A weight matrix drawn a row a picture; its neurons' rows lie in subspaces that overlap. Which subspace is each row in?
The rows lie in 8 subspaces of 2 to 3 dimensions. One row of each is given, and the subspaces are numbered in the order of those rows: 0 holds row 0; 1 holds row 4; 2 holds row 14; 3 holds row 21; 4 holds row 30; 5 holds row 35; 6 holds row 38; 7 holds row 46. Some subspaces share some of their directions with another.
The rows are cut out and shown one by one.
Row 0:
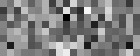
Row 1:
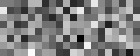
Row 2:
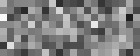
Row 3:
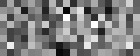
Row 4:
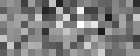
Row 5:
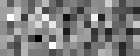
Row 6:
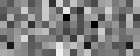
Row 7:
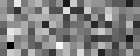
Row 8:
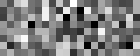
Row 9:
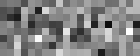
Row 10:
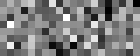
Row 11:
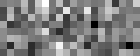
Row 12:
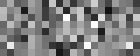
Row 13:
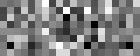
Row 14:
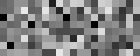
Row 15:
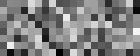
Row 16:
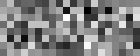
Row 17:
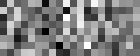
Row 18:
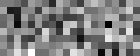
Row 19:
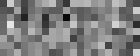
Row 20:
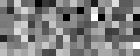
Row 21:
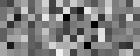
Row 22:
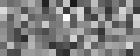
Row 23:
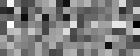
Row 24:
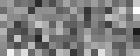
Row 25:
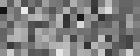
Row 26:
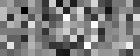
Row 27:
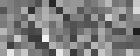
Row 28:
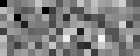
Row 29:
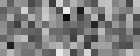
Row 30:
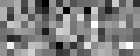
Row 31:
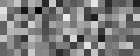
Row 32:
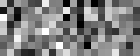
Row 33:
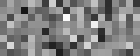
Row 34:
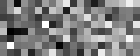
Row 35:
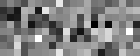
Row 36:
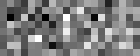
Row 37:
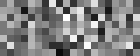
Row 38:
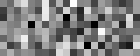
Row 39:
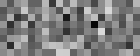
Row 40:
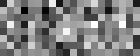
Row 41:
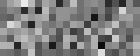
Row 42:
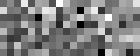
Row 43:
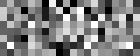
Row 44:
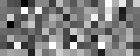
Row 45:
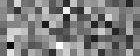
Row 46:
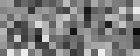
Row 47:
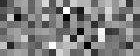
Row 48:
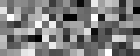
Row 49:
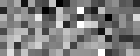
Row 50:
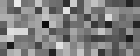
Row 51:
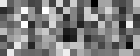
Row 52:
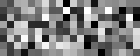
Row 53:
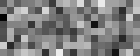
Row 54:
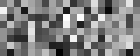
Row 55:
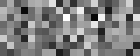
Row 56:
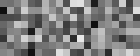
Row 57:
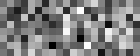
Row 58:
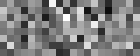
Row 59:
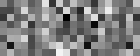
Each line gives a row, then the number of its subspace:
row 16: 7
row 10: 6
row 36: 5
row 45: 0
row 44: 6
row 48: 5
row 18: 5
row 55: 4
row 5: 5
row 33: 6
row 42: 1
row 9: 5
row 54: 1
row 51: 3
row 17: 2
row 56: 5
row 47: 3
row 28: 3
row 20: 4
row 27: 7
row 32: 2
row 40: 3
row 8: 6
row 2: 2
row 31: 0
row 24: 7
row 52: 7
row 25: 1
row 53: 2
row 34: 0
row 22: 3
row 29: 7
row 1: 5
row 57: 5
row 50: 0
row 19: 3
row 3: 0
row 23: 3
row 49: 1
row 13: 4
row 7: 0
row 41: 6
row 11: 4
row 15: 7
